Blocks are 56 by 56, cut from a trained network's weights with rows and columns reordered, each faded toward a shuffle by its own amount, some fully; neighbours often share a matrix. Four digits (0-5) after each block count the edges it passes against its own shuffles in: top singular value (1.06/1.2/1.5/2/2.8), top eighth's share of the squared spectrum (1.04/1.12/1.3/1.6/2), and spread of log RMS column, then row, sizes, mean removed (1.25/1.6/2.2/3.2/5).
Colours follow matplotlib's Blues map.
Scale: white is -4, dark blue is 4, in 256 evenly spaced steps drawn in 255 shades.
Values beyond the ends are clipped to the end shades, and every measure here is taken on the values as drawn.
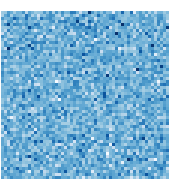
0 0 0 0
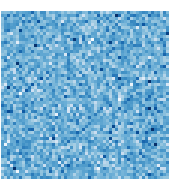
1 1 0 0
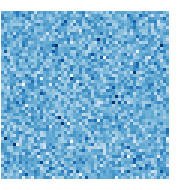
0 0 0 0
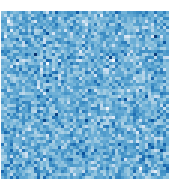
1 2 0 0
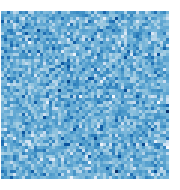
2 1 0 1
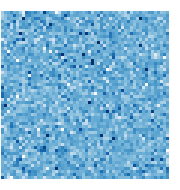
0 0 0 0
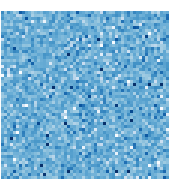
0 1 0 0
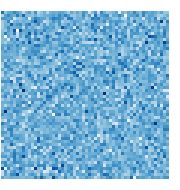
1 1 0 0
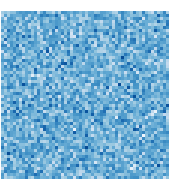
1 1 0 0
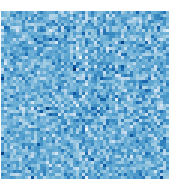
2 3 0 1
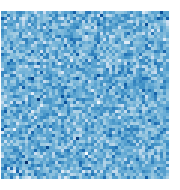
1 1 0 0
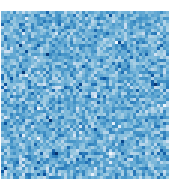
2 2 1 1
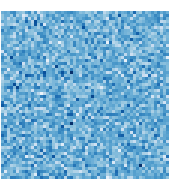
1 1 0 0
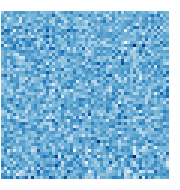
2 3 1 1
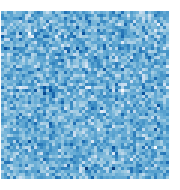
2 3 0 1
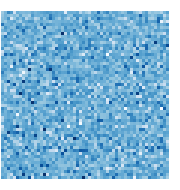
2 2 0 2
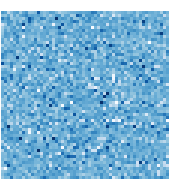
1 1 0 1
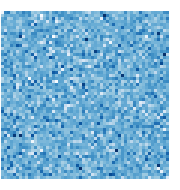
1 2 0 0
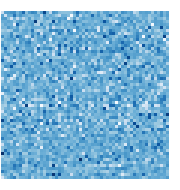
2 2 0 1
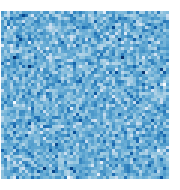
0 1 0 0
